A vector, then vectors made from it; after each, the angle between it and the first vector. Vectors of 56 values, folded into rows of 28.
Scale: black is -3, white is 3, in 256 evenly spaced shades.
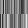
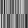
nearly opposite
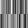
orthogonal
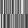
nearly opposite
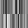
partly aligned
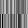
partly aligned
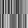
partly aligned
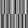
orthogonal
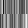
nearly parallel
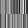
orthogonal
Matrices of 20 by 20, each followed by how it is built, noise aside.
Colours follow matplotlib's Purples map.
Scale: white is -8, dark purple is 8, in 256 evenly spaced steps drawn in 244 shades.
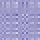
low rank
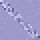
banded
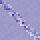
banded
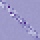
banded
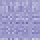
low rank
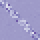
banded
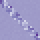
banded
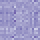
low rank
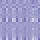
low rank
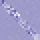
banded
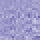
low rank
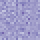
low rank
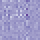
low rank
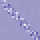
banded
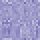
low rank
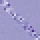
banded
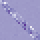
banded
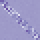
banded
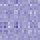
low rank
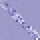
banded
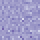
low rank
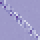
banded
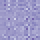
low rank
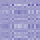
low rank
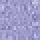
low rank
